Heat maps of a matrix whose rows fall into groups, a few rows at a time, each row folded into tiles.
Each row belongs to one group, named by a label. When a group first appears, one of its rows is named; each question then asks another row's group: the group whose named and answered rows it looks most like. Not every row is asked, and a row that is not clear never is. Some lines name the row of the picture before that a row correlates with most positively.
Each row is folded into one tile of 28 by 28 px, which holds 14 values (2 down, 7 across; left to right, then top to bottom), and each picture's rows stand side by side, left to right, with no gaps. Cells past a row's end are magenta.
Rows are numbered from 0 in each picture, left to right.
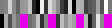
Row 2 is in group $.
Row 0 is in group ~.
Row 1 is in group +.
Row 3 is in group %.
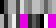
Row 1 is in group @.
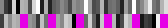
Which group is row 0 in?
$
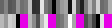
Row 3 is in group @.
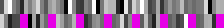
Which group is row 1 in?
~
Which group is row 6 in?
@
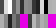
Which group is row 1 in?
$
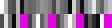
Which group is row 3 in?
@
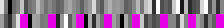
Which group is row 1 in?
~
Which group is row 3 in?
~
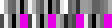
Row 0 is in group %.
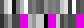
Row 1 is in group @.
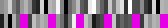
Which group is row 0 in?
~
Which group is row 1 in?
$
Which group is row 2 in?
%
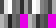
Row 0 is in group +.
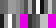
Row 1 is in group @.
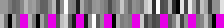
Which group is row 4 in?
~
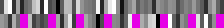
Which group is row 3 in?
+
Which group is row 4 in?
%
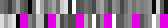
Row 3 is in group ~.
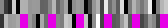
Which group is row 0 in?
$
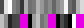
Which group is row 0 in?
+
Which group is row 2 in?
@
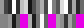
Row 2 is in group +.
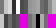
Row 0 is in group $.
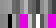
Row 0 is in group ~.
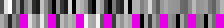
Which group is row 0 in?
+
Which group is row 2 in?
$
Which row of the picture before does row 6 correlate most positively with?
0
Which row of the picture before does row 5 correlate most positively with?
0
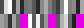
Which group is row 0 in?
+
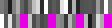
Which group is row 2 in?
+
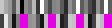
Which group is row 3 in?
%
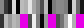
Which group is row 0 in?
$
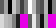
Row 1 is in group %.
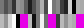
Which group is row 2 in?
$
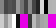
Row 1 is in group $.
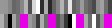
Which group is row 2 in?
@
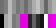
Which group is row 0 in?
~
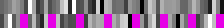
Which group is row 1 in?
%
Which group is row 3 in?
$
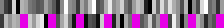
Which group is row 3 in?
@
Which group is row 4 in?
~
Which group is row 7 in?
+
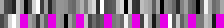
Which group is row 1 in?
+
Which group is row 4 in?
+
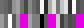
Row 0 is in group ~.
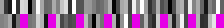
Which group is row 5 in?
%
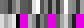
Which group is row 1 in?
+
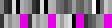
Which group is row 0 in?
$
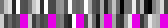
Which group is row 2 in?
@
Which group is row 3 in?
%
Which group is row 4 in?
%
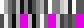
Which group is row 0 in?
%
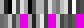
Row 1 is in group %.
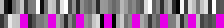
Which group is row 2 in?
+
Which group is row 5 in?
+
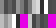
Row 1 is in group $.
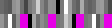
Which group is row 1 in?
~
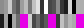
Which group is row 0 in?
~
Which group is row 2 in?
$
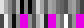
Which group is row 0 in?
%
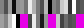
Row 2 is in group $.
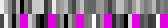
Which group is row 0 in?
%
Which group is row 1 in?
+
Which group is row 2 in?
~
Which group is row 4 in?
@
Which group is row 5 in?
@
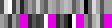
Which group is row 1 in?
@
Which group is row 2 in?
@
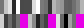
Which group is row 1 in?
+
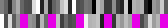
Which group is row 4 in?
$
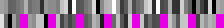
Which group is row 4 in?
%
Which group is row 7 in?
$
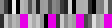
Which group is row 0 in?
$
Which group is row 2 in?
$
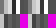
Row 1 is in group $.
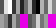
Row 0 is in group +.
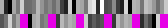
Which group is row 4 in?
$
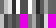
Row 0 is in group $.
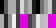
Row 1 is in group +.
